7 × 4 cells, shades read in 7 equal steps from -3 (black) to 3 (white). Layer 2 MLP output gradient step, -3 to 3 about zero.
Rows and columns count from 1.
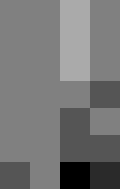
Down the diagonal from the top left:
0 0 1 -1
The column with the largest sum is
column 2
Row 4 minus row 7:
1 0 3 1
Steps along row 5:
same down up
